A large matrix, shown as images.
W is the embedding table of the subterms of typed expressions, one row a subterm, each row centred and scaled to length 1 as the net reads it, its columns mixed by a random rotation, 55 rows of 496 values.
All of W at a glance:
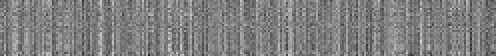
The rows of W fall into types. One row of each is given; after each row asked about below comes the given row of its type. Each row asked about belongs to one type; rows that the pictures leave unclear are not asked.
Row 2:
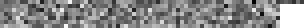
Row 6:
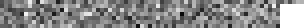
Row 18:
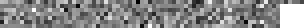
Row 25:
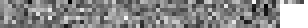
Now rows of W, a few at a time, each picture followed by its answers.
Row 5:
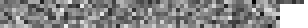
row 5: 2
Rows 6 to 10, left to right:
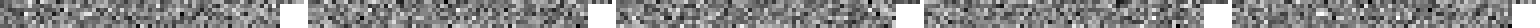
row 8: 2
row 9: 18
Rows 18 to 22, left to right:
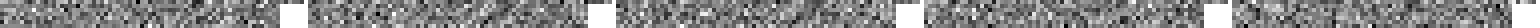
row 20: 6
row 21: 18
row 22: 25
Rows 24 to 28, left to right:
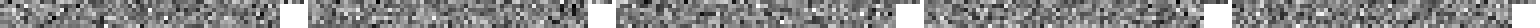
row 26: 18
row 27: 2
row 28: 6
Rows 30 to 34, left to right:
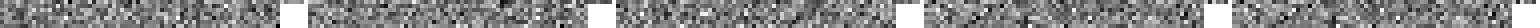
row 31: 18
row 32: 6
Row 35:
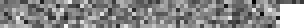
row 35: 2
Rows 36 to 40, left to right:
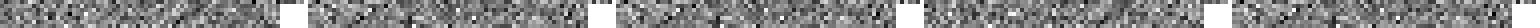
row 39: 6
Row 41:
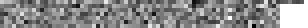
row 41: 18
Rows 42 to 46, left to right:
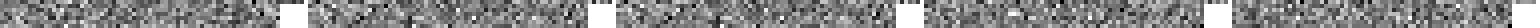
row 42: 2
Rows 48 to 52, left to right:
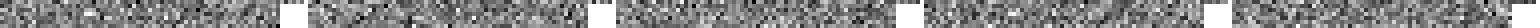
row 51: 6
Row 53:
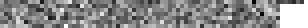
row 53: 2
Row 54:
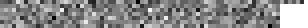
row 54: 2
